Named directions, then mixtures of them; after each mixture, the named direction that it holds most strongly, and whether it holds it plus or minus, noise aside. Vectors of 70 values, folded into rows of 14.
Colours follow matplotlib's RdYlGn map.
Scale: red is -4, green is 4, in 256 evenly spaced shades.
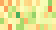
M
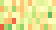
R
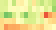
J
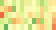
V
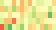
R, plus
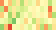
R, minus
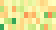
R, minus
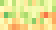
J, plus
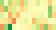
R, plus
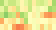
J, plus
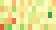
R, plus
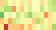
V, minus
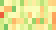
V, plus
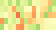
M, minus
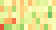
R, plus
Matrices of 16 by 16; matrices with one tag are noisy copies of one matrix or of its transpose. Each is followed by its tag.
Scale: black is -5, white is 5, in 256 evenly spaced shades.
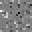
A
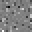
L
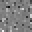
L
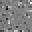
L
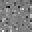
L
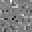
A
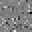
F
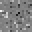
A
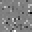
F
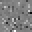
F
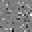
F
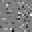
F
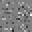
F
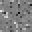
A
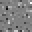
L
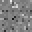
A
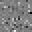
F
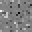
A
